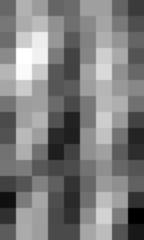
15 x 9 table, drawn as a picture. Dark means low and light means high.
Stripes running up and down repeat 2 times from left to right. Overall the values sit about 50% of the way up the scale. The top left is the ninth with the highest average.
